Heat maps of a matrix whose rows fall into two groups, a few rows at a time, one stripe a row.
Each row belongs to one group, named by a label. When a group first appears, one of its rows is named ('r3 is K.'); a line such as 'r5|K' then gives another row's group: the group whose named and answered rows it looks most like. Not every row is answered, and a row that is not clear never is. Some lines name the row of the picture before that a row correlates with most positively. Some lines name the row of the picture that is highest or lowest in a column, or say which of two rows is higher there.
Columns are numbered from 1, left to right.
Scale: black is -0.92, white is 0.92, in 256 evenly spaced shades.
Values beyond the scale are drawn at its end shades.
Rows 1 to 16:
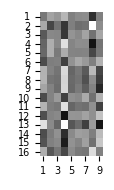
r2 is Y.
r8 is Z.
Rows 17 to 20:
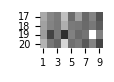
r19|Y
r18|Z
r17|Z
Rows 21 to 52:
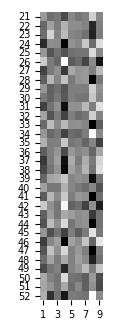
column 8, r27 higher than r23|Yes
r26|Z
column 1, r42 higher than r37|Yes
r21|Y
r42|Z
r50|Z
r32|Y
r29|Y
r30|Y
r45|Y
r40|Z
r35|Z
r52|Y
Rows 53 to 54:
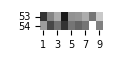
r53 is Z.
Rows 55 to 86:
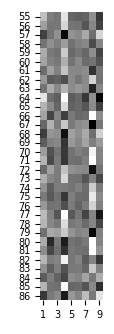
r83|Y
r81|Y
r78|Z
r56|Z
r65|Z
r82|Z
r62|Y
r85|Z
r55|Z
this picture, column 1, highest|64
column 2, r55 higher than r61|No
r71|Y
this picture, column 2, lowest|80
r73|Z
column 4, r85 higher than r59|Yes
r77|Z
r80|Y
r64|Z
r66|Y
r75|Y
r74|Y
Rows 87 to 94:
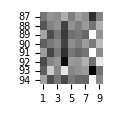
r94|Y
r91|Y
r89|Y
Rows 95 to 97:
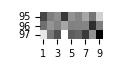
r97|Z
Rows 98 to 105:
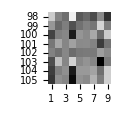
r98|Z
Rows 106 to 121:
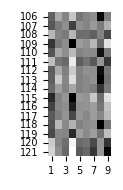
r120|Z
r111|Z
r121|Z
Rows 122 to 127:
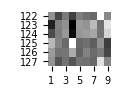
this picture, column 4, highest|125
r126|Z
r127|Y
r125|Z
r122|Y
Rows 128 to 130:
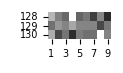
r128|Z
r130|Y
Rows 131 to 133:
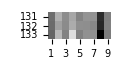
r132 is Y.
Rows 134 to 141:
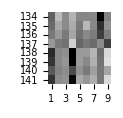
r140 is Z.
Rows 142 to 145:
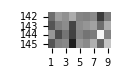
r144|Y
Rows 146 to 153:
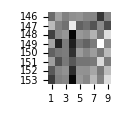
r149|Y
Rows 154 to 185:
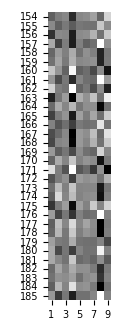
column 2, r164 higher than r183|Yes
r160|Z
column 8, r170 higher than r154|No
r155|Y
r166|Y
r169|Y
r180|Y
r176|Y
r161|Y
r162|Z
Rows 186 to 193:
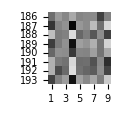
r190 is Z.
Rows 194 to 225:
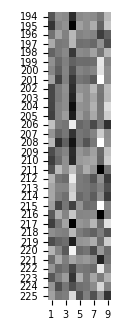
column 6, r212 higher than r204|No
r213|Z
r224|Y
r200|Y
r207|Y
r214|Z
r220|Z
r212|Z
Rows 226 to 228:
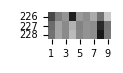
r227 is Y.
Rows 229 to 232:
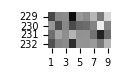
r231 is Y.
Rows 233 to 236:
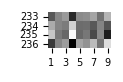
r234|Z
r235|Z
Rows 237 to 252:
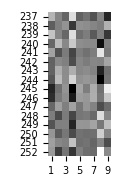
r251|Z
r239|Z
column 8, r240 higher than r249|No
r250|Y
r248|Y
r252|Y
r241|Y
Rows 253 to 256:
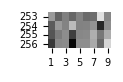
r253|Y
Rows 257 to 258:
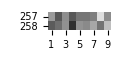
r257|Y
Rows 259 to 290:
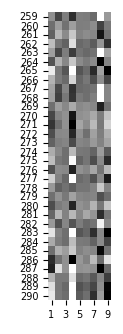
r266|Z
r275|Z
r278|Y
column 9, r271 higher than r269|Yes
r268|Y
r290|Z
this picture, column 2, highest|287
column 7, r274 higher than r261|No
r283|Z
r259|Y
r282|Y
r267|Y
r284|Z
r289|Z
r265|Z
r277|Z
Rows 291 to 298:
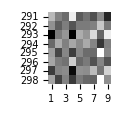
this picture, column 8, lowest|294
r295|Y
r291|Z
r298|Y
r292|Y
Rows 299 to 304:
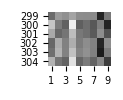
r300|Z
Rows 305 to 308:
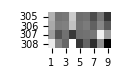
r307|Y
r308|Z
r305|Z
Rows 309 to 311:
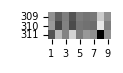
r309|Y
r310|Y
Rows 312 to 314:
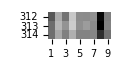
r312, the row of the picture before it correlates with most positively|311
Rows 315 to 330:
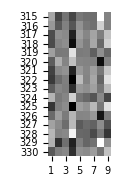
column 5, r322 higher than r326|Yes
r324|Z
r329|Y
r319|Z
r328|Z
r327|Z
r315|Y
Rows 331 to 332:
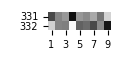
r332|Z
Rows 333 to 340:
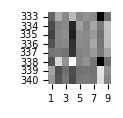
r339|Y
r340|Y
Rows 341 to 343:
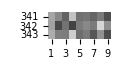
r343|Z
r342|Y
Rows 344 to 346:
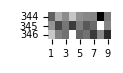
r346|Z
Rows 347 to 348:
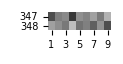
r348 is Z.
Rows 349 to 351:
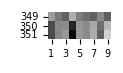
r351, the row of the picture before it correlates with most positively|347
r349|Z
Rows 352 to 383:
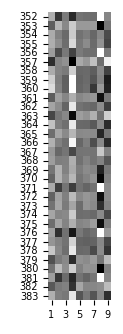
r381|Y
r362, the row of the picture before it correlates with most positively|349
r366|Z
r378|Z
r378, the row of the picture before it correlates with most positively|349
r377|Z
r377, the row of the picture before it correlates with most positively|349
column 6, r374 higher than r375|No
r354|Z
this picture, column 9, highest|357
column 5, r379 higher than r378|Yes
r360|Z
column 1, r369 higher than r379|Yes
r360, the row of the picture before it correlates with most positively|349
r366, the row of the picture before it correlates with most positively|349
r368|Z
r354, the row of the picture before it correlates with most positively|349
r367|Y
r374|Z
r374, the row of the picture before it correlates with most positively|349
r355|Z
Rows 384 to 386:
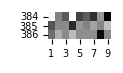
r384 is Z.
